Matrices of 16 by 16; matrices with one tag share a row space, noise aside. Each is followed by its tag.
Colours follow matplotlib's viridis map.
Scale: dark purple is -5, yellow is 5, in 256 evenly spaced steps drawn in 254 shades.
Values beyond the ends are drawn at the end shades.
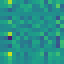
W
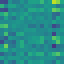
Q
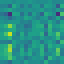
W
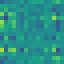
Q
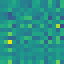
W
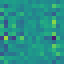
Q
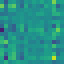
Q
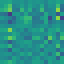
W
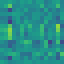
W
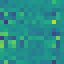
Q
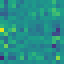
Q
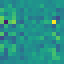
Q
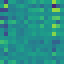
Q
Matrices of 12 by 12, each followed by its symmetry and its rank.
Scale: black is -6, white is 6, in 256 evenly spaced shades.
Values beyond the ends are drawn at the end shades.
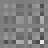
symmetric, rank one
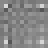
symmetric, rank two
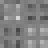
symmetric, rank two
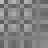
symmetric, rank one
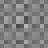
symmetric, rank one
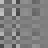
neither, rank one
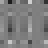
neither, rank one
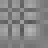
symmetric, rank one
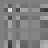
symmetric, rank one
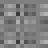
neither, rank one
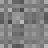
symmetric, rank two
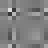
symmetric, rank one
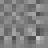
symmetric, rank two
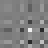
symmetric, rank one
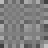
symmetric, rank one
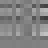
neither, rank one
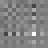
symmetric, rank two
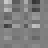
neither, rank one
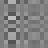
neither, rank one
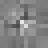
symmetric, rank two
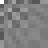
symmetric, rank two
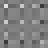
symmetric, rank one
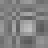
symmetric, rank one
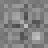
symmetric, rank two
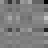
neither, rank one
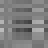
neither, rank one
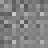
symmetric, rank two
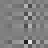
neither, rank one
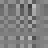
neither, rank one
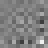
symmetric, rank two
